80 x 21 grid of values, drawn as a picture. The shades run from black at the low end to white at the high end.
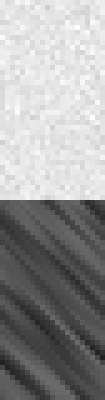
It is made of 2 by 1 panels. Panel 1,1: very high, fine-grained, faint in contrast. Panel 2,1: low, slanting down to the right.
